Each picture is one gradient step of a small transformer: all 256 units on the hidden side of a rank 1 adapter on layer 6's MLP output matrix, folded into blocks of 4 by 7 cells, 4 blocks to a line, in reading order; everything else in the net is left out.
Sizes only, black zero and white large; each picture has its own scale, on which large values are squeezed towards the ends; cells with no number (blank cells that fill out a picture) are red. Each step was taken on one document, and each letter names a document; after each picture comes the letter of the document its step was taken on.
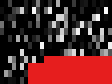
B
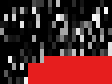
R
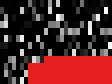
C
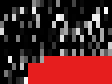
R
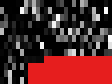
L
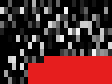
B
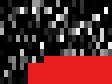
B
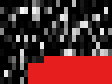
B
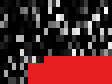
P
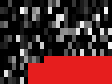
P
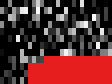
B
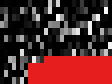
P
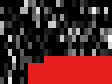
L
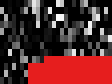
L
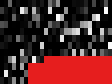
P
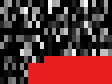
P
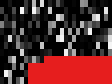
L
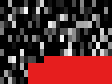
B
